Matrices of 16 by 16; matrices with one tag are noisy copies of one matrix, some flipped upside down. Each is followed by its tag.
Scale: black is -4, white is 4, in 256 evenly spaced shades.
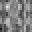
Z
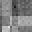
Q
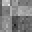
Q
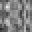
Z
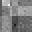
Q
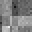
Q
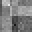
Q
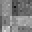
Q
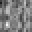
Z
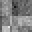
Q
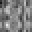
Z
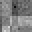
Q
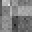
Q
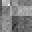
Q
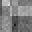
Q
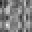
Z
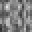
Z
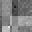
Q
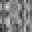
Z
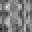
Z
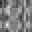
Z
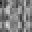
Z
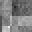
Q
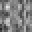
Z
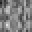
Z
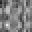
Z
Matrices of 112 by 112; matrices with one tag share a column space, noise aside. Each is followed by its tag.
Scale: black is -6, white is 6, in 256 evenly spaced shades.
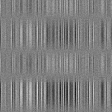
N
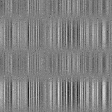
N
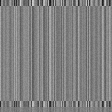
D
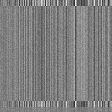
D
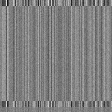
D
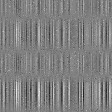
N
